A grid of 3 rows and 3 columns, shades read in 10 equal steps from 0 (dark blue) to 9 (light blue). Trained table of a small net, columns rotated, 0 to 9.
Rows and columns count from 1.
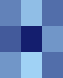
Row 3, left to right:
6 9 4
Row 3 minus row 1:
1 1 0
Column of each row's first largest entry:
2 3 2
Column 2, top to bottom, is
8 0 9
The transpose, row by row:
5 3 6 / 8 0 9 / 4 6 4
